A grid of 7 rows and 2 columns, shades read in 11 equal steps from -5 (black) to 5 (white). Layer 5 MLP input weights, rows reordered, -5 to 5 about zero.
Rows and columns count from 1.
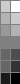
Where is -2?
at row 5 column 2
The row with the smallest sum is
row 7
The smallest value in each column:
-4 -5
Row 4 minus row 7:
4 5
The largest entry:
5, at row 1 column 2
